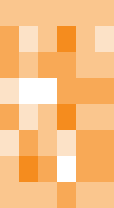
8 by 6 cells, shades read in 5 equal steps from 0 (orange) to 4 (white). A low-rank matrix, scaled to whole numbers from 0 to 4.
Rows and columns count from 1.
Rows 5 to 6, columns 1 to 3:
1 3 2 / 3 1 2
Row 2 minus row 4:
-2 -1 -2 -1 1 2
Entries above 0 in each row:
6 5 6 6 5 6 5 6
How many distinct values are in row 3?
2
